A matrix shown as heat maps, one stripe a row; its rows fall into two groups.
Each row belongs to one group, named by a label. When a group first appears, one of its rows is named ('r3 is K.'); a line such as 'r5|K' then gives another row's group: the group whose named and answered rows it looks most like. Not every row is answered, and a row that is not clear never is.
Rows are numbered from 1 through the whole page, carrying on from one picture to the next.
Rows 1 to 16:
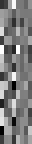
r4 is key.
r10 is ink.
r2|ink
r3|ink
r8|ink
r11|key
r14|ink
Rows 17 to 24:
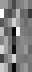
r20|key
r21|ink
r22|ink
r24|ink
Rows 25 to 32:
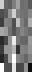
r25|key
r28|ink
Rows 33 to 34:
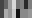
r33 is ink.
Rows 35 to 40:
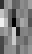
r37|ink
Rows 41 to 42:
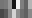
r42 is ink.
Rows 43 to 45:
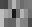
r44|ink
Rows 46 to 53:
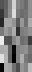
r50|key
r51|ink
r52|ink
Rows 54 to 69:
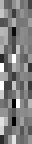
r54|key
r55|ink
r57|ink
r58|ink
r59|key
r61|key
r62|ink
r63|key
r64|key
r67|ink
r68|key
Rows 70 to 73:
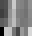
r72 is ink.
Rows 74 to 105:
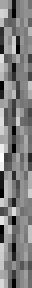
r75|ink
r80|key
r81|ink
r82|ink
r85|ink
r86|key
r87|key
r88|ink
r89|ink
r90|ink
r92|key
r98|ink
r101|ink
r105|ink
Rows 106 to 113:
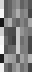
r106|key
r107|key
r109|key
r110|key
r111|key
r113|key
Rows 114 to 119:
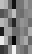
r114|ink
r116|ink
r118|ink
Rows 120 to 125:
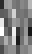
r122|key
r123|key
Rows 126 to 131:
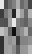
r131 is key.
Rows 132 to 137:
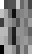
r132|key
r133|ink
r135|ink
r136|ink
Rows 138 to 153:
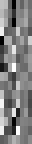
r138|ink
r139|ink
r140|ink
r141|key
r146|ink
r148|key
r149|key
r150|key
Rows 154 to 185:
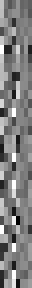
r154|key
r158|ink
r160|key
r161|key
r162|ink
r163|key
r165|key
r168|key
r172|ink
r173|key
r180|ink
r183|ink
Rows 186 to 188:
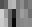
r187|ink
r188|ink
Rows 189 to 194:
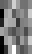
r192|ink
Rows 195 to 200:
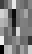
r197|ink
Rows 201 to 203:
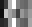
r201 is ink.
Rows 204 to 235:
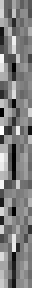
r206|ink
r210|key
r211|ink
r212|ink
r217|ink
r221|ink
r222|ink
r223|ink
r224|key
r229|key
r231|key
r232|ink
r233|ink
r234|ink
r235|ink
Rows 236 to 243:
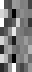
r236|key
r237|ink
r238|key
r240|ink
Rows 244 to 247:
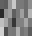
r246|ink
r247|key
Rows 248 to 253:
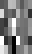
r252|key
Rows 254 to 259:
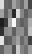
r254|key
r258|key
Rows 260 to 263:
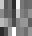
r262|ink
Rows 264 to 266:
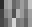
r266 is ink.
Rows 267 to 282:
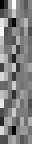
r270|key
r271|key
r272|key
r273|ink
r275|ink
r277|ink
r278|key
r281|ink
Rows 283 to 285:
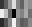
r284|ink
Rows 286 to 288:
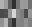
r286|ink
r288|ink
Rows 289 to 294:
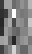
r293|ink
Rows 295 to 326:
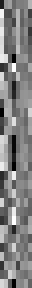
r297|key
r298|key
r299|key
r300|key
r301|ink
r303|key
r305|ink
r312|ink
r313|ink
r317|key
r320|ink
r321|key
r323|key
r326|ink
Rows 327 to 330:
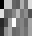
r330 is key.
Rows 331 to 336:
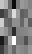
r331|ink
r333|key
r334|ink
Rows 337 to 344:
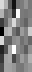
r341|key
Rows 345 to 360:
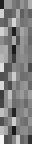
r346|key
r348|ink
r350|ink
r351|ink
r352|key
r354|key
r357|ink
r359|ink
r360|key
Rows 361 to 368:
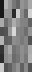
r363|key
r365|key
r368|key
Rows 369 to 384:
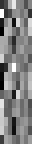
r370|key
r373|ink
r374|ink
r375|key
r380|key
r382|ink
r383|ink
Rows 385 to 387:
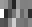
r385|ink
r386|key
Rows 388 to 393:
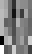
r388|ink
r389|ink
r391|ink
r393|key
